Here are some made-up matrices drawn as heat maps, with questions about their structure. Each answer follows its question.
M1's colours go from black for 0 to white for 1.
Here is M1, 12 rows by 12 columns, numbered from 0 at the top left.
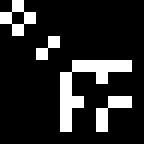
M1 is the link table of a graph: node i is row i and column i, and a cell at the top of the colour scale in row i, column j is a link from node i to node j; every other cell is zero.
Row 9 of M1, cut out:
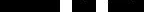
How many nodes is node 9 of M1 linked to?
2
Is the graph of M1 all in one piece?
no
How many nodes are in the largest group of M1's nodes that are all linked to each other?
3
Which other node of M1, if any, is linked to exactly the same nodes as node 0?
node 2
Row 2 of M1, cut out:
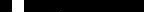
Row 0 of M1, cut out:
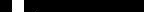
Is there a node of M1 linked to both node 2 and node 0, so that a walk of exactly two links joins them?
yes
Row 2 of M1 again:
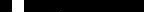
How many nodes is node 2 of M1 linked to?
1
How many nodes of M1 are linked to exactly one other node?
5
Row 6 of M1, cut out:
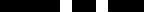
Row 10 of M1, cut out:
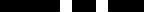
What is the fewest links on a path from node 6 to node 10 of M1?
2
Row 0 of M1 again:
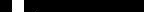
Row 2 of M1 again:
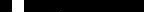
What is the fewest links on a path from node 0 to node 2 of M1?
2
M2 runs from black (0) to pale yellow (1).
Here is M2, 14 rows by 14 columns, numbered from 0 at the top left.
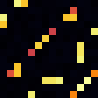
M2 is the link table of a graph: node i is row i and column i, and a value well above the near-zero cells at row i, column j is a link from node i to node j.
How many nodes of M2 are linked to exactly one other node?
6
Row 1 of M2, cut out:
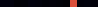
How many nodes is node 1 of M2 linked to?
1
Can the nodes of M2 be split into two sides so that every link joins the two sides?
yes
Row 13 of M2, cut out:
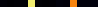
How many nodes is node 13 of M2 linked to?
2
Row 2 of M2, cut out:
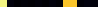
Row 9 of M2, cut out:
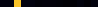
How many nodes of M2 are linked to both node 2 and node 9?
0
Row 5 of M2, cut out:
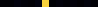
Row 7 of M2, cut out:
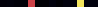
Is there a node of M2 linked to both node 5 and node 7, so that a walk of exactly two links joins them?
no
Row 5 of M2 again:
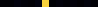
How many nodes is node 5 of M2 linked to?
1
